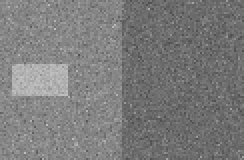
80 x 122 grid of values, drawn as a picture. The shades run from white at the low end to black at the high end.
Ninth with the lowest average: middle left. Stripes: none. Seam: vertical, 50% of the way across, the right part higher. Odd patch: lower, in the middle left.
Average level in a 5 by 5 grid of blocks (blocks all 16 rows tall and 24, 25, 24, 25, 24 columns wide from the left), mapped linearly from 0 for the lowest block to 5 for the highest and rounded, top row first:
33455 | 33455 | 01455 | 33455 | 33455
